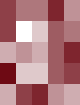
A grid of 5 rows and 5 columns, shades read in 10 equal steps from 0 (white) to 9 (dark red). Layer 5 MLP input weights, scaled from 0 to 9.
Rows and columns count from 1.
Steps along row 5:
up up down down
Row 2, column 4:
6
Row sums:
29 20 24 26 25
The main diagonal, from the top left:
7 0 3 6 3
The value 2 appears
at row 2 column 3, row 4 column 2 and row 4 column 3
